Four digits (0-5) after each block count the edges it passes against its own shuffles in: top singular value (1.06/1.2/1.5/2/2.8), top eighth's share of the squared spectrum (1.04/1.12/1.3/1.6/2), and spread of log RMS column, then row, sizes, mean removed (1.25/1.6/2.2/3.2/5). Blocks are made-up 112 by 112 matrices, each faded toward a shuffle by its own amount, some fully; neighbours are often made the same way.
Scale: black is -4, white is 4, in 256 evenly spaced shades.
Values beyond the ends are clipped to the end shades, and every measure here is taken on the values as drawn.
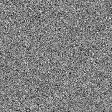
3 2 0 0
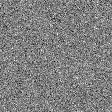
0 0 0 0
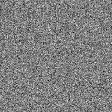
3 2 1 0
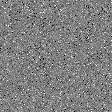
0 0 1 0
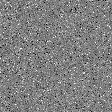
0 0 0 0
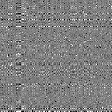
5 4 3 3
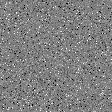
2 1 0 0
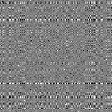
5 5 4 4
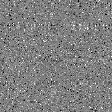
4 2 1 1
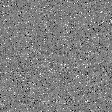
3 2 0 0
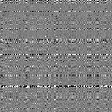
5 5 3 4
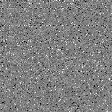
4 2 0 1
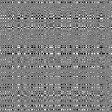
5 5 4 4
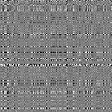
5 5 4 4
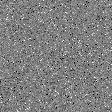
2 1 0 0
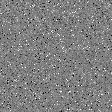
1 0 0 0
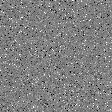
2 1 0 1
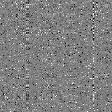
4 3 2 1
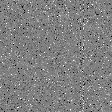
3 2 1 0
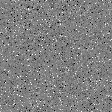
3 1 0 0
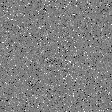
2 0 0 0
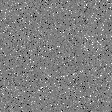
2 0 0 0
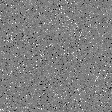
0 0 0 0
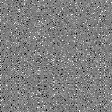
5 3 2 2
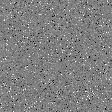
0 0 0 0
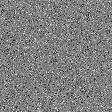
0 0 0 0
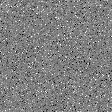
1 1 0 0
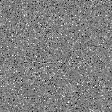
3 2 1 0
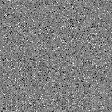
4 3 1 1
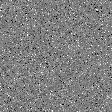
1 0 0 0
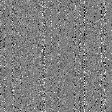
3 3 3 0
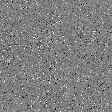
0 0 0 0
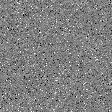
0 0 0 0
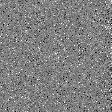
1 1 2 0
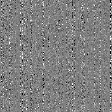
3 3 4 0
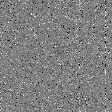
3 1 2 0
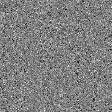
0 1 2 0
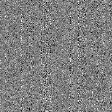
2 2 4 0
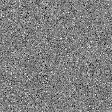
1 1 2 0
